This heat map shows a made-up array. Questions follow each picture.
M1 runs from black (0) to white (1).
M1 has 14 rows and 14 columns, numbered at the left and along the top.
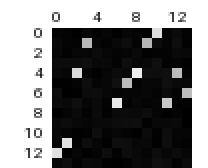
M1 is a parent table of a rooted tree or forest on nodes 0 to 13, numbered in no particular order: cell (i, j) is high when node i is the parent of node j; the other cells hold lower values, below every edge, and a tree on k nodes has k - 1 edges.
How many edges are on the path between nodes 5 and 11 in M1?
2
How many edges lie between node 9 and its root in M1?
4
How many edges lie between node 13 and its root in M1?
3
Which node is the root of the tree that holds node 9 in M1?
5
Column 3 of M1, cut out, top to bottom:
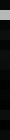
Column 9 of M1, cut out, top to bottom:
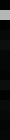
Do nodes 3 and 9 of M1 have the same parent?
yes
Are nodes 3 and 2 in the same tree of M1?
no
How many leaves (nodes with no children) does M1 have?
6
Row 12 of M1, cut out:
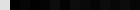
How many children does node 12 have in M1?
1
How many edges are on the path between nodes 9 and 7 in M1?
3
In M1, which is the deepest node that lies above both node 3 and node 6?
7
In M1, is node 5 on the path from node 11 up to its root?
yes
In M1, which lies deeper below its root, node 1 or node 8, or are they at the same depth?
node 1
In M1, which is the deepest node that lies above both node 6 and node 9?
7
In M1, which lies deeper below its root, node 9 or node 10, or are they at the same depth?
node 9
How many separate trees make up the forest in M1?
2
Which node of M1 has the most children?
4
